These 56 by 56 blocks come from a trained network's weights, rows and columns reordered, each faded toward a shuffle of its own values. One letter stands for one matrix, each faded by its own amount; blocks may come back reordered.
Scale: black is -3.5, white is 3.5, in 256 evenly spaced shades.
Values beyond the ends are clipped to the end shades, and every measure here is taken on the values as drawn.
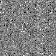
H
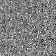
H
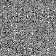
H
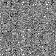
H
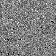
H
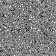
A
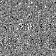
H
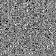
H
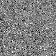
H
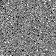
A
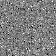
A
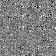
H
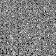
H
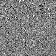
H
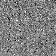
A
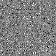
H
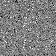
A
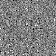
H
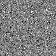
A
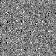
H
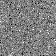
A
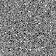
H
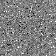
A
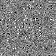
H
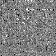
H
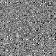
H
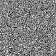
H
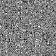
H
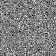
H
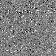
A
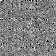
H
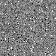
A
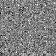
H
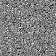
H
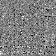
H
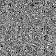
H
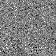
H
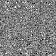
H
